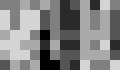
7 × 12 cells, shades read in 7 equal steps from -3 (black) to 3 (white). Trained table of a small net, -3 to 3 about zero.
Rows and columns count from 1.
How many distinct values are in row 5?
4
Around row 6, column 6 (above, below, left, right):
1 -3 -3 -1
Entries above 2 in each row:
0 0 0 0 0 0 0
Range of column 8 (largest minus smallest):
1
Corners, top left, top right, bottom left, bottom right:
0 0 -1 2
